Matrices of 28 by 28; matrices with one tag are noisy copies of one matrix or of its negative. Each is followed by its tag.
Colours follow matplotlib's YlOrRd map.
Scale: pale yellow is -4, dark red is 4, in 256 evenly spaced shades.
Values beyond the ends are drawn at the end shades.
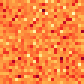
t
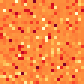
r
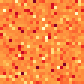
r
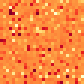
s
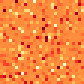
r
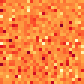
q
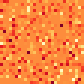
q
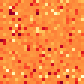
s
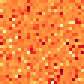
q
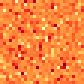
r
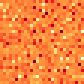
t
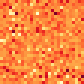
s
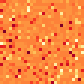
q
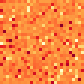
q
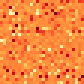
s
